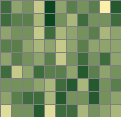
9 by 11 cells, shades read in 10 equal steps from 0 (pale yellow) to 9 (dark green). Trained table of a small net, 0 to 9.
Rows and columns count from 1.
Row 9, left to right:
1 5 5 8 1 7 7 3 5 4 3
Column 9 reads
6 5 6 4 5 6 8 8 5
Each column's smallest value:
1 2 4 2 1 2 3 3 4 0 3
